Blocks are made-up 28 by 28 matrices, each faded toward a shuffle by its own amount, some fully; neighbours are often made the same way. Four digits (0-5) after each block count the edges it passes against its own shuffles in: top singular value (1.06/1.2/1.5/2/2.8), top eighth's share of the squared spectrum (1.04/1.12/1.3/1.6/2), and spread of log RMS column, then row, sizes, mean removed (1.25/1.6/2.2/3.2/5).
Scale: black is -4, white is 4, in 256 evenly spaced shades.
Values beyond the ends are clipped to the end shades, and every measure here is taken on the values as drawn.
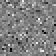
0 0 0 0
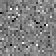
0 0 0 0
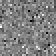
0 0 0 0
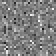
2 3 1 0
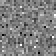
2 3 0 0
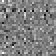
3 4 1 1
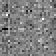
3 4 1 1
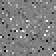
0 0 0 0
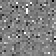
1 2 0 0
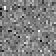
0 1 0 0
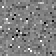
0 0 0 1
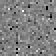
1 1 0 0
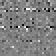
3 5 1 2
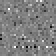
2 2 0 0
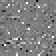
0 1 0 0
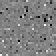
1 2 0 0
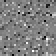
2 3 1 1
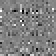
3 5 2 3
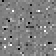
1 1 0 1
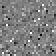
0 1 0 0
